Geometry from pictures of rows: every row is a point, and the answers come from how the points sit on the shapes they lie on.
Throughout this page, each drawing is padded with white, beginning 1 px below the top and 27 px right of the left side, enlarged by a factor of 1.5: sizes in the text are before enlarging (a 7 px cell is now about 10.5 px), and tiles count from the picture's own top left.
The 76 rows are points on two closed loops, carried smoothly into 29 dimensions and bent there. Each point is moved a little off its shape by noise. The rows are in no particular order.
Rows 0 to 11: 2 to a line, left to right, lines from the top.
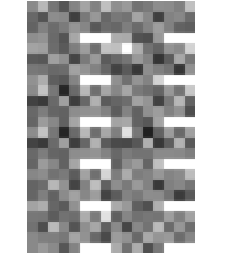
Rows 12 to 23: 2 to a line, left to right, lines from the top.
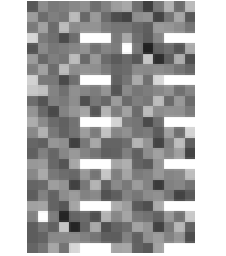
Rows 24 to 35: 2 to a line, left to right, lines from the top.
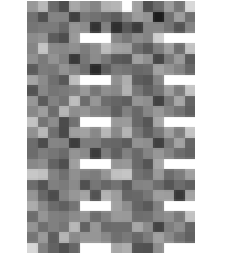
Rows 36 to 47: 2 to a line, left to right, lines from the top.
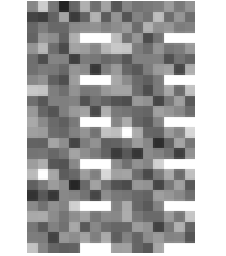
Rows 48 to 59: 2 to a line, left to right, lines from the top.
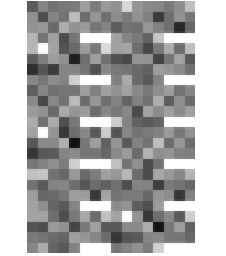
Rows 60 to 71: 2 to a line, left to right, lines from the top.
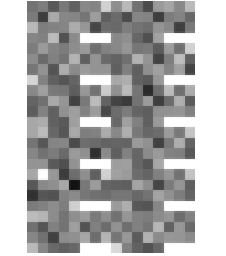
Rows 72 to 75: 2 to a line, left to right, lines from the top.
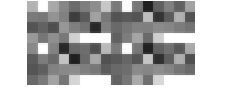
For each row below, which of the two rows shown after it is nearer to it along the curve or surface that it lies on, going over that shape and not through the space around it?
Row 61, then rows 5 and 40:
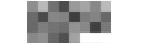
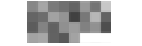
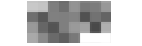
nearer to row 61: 5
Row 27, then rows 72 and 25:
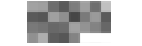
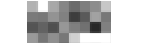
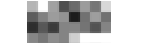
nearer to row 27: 72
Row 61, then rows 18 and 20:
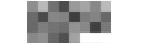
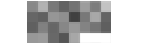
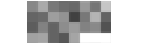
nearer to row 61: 18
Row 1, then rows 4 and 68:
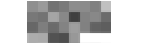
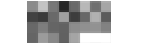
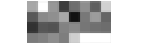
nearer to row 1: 4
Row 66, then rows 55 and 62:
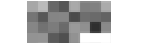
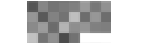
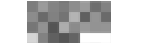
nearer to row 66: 62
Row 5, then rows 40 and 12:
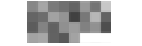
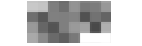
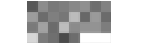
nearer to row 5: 40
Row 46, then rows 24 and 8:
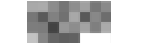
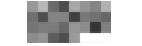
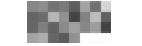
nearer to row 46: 24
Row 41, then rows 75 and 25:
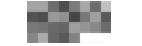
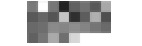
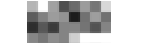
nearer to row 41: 75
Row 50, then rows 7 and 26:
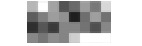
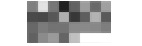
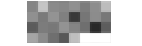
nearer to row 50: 26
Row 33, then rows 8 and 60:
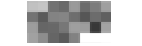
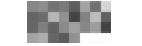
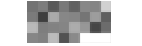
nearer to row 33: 8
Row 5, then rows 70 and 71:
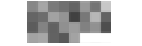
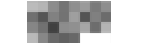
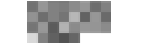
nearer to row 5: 70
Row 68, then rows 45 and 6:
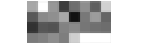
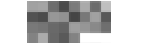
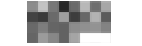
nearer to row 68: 6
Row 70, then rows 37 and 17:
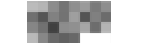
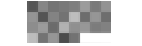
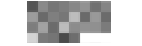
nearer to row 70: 17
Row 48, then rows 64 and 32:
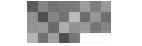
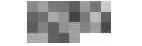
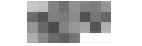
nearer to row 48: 32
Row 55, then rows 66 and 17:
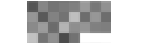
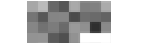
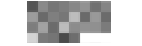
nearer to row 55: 17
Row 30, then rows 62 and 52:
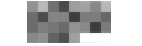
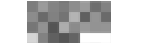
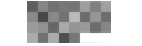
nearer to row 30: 62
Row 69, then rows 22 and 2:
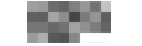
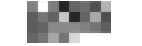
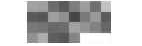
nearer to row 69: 2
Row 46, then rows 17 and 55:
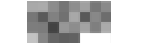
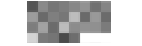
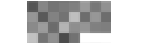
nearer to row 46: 17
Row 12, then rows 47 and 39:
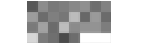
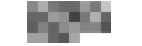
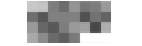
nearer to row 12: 39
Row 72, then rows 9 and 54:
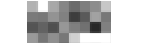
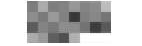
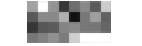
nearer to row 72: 9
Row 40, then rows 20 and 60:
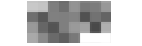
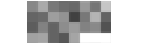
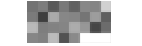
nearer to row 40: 20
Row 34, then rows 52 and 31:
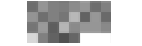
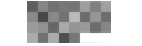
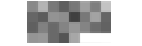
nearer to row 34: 52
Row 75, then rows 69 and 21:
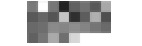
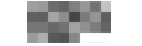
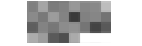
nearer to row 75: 69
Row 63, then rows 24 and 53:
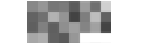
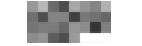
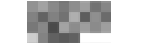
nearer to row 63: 24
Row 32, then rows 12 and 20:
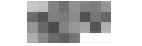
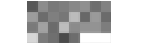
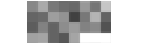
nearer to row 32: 12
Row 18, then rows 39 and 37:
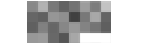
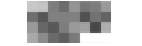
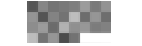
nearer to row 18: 39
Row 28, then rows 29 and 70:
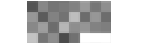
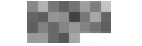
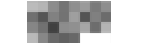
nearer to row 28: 70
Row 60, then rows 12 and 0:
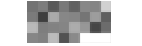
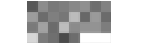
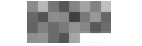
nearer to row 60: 12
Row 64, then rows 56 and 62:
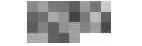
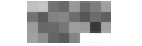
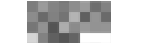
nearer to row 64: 56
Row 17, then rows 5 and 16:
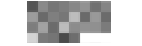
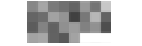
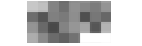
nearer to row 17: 16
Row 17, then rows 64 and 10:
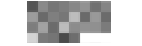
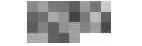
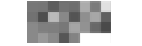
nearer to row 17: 10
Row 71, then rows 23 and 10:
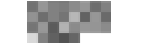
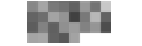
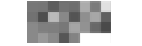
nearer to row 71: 10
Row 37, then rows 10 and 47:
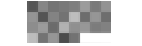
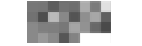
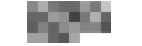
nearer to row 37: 10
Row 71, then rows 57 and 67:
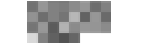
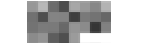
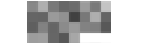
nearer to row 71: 57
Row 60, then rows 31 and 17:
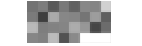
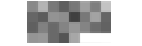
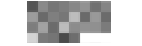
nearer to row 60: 17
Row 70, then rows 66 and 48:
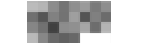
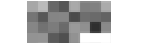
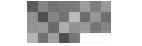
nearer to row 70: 66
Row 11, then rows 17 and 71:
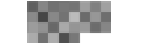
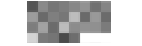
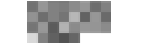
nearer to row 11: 17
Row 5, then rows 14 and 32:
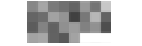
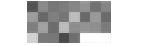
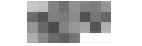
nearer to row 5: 32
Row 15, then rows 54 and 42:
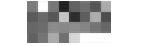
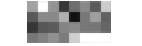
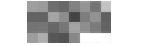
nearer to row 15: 54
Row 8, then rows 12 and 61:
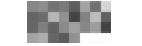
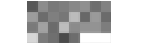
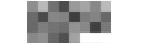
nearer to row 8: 61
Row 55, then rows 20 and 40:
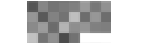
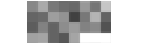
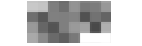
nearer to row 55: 40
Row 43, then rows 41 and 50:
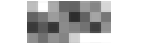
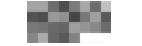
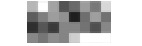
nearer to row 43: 50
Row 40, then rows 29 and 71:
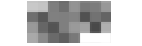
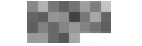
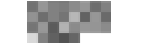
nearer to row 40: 71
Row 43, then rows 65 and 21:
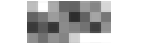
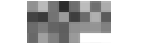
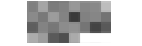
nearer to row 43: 21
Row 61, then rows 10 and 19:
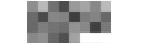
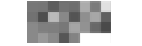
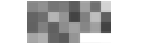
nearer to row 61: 19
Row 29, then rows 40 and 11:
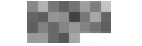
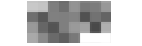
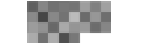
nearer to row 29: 40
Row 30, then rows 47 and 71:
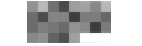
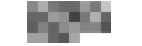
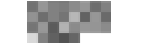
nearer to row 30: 47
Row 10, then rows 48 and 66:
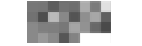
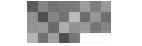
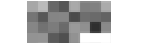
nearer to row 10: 48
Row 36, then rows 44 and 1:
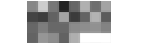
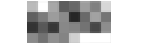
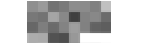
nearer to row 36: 1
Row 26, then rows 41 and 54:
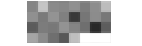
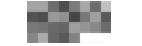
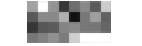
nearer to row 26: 41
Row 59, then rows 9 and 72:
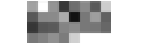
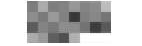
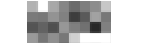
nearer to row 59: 72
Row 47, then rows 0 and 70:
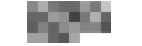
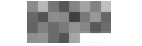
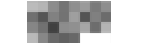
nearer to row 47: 0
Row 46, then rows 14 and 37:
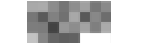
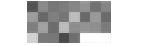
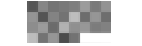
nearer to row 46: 14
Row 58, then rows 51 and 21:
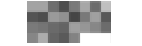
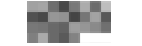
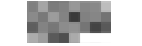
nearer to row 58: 51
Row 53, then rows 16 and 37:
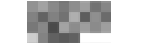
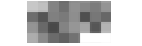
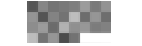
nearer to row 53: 16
